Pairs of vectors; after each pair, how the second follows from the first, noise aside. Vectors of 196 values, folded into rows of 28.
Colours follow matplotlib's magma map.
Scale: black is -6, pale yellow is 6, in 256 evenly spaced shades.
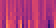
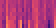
copied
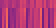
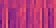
copied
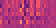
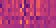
copied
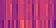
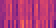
copied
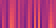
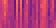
reversed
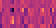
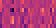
copied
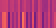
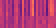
reversed
